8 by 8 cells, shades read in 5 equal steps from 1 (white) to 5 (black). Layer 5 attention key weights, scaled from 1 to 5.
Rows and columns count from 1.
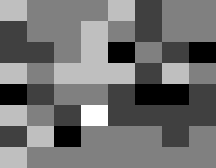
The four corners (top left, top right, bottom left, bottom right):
2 3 2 3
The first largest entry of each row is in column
6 1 5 6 1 3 3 2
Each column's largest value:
5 4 5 3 5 5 5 5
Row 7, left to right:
4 2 5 3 3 3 4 3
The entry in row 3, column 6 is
3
